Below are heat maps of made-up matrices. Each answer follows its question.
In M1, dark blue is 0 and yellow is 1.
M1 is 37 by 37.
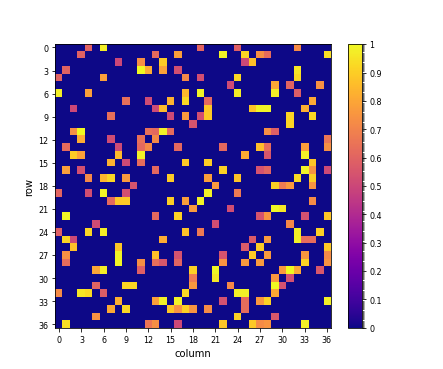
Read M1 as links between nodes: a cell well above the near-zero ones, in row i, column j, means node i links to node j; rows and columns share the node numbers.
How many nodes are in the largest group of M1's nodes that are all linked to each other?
7
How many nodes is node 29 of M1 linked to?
9
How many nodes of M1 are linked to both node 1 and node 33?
7
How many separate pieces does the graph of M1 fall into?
1
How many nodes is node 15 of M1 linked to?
6
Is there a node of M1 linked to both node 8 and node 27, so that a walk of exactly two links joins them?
yes
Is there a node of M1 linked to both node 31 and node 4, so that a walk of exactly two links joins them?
no
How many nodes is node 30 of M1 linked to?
4
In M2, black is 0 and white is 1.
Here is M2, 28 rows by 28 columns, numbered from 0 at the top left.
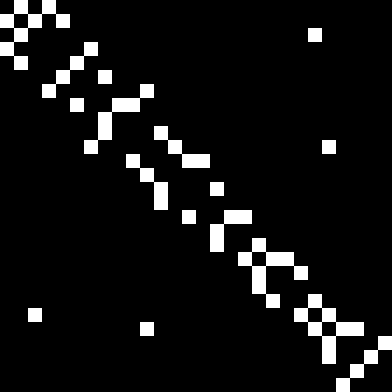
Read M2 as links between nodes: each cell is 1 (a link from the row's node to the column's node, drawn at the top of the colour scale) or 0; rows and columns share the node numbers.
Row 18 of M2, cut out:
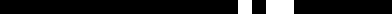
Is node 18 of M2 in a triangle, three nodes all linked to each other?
no
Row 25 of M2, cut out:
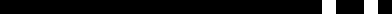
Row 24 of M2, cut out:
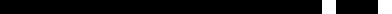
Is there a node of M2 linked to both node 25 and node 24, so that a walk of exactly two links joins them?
yes
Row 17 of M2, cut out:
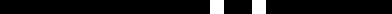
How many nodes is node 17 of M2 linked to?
2
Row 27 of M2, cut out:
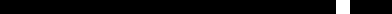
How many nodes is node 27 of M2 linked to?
1
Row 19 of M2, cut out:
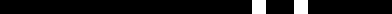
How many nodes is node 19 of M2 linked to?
2
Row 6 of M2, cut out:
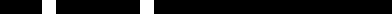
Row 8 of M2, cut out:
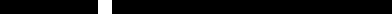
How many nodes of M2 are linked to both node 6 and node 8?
0
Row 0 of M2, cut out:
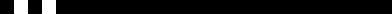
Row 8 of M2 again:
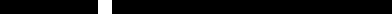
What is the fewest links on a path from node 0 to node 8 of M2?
5
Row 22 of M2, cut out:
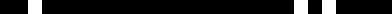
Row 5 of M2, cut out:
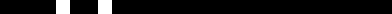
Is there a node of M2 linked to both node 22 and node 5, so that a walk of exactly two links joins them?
no
